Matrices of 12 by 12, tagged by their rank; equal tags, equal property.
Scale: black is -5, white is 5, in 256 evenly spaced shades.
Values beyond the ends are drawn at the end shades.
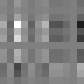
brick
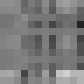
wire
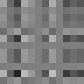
brick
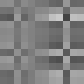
brick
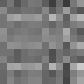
wire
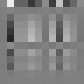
brick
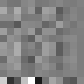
wire
